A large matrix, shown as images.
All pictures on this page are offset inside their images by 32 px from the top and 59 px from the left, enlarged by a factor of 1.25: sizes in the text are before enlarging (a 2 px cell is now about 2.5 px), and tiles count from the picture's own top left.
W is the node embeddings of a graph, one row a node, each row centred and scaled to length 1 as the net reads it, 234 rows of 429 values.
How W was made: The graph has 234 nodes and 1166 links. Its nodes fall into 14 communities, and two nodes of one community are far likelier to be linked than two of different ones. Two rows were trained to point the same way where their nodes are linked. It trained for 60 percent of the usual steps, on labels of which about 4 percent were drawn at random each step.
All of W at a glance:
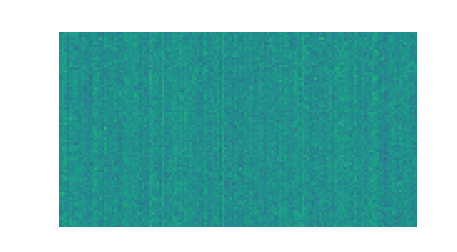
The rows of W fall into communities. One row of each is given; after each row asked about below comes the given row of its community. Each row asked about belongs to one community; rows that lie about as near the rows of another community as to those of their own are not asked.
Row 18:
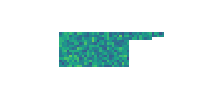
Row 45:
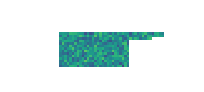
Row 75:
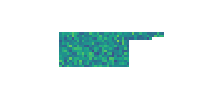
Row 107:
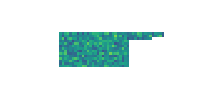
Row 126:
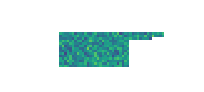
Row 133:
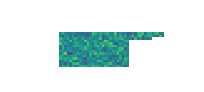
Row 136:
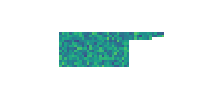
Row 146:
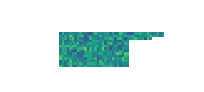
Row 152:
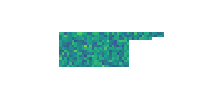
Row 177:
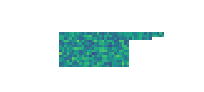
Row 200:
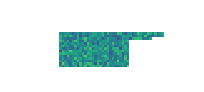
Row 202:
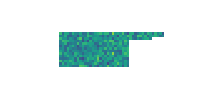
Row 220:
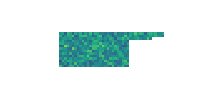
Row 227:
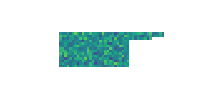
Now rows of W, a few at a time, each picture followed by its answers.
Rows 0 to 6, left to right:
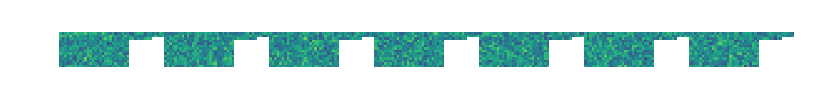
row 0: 220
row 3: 177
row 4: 227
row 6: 177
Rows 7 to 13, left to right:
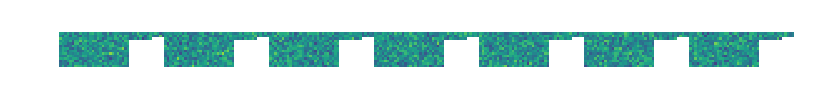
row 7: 133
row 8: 107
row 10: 202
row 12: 45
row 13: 220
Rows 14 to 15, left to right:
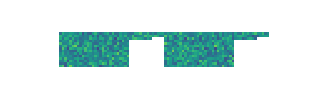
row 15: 133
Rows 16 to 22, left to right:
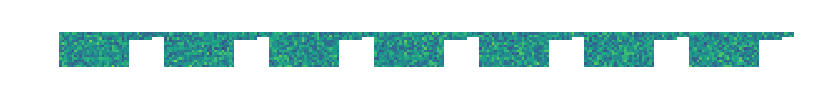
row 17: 107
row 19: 202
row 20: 107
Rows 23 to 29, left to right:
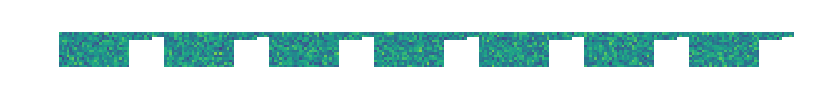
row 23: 126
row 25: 126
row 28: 220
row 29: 200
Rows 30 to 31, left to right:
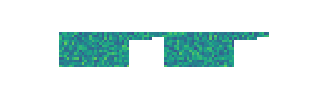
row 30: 177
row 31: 227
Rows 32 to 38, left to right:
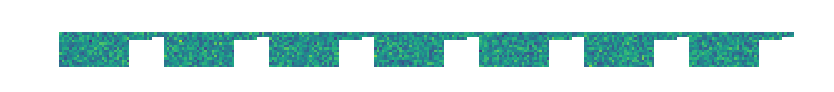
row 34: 146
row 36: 18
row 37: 107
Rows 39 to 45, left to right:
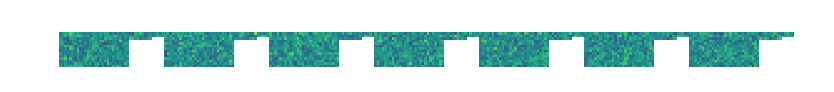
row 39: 220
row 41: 75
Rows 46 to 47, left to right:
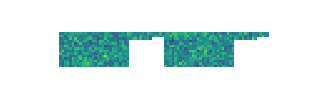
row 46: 18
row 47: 220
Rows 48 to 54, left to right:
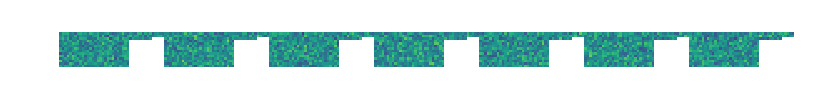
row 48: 227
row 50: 227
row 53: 200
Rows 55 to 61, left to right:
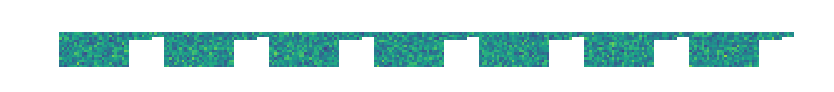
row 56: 126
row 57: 200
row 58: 126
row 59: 200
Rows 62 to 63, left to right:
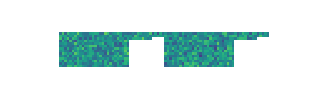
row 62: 133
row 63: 18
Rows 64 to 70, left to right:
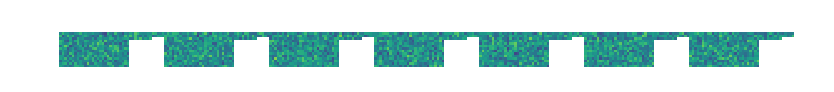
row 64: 136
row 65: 227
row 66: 126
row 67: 227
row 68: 146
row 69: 126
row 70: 146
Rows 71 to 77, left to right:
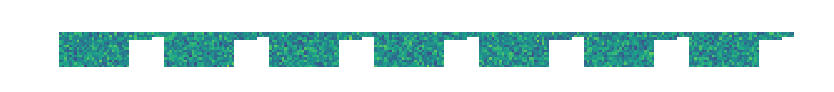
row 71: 136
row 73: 126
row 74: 146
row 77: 146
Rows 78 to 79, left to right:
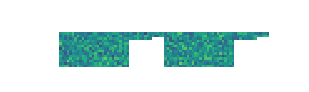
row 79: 75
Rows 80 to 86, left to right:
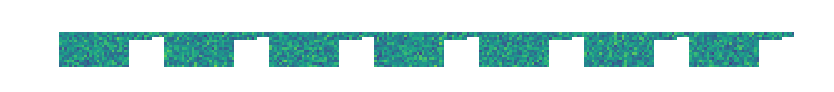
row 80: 202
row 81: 227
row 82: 126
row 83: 202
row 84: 146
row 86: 202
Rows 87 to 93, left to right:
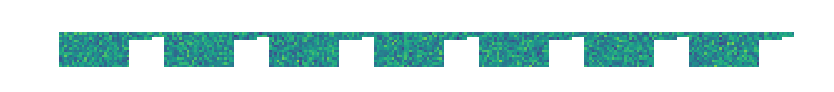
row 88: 75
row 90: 75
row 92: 177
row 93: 45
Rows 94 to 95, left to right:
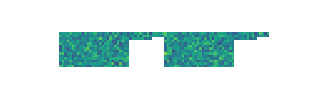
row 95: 152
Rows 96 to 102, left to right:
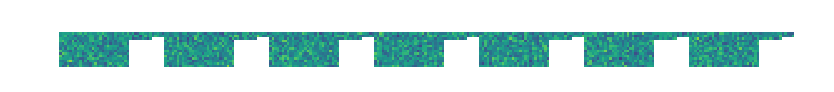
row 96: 202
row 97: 146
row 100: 18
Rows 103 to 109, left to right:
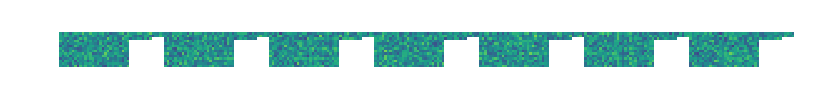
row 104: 75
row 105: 136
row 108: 200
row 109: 45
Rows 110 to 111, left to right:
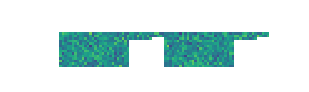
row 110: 227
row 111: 18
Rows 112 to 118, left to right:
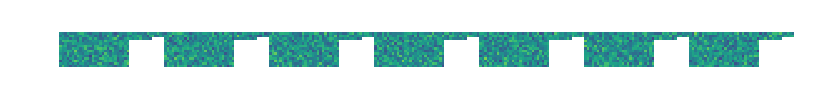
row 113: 133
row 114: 133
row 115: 75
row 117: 18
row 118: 18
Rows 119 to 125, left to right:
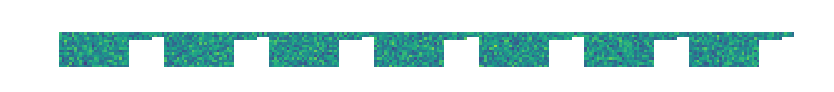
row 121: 177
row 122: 133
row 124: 177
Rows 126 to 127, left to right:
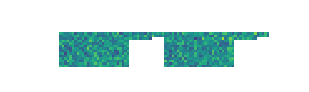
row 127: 202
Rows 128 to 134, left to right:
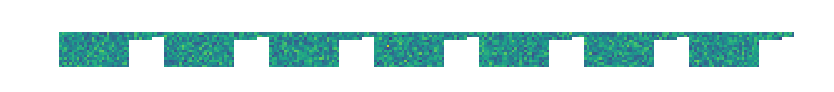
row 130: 227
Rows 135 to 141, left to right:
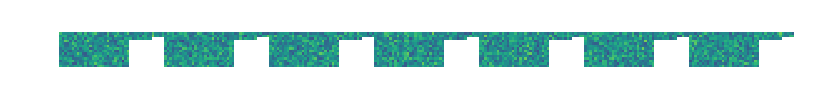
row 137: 177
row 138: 75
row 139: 177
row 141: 177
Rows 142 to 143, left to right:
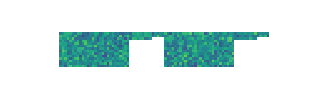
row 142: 107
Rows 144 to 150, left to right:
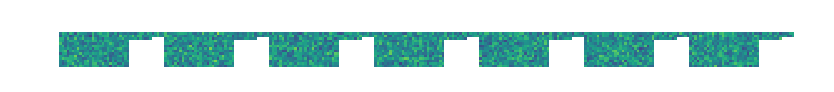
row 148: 227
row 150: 200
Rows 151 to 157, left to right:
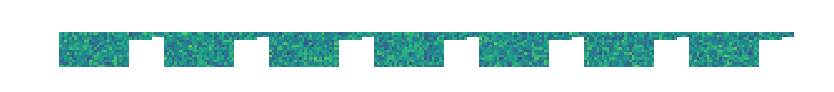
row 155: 133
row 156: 136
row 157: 126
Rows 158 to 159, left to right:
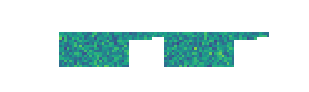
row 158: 133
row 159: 45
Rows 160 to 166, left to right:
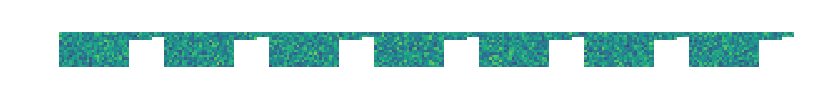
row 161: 146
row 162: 45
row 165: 136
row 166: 75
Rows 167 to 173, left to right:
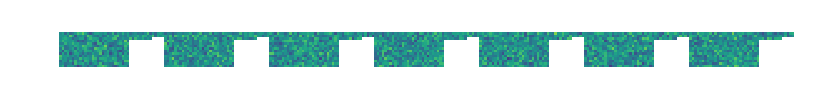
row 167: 126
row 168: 146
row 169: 152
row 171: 152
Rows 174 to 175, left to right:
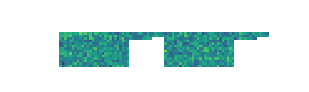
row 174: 220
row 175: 136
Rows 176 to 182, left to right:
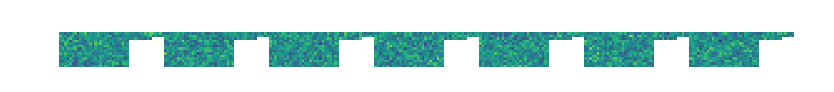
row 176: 177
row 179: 202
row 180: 133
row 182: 133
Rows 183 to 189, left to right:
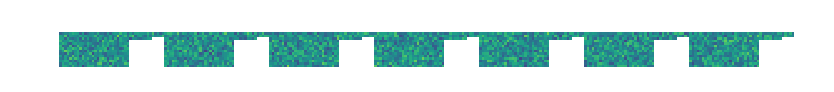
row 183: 177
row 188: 133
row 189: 18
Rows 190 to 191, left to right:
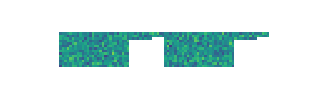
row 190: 133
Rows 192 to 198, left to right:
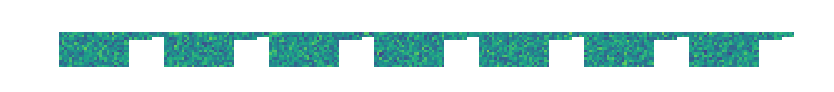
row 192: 45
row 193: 227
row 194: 227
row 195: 107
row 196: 146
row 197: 177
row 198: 107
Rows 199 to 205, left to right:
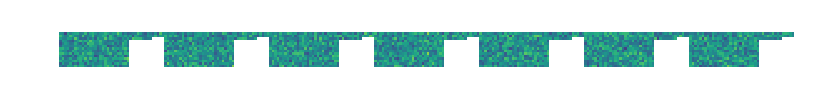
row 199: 75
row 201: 200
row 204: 45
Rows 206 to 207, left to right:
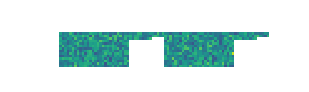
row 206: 75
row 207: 146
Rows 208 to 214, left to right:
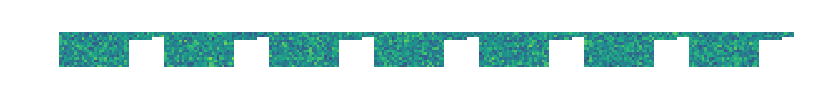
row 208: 177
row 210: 107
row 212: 107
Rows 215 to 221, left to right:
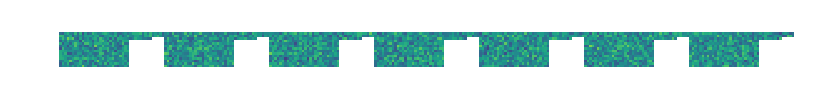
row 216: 146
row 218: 126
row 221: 136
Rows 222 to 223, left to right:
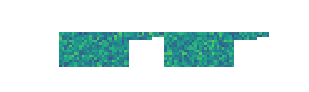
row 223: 152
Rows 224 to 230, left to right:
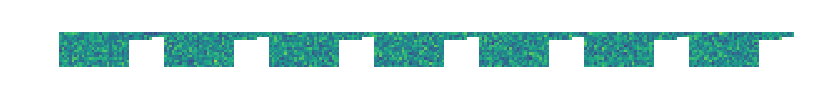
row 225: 146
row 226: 200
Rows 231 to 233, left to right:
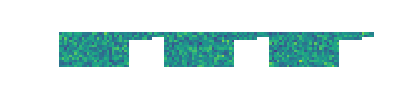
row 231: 133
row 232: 126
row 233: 126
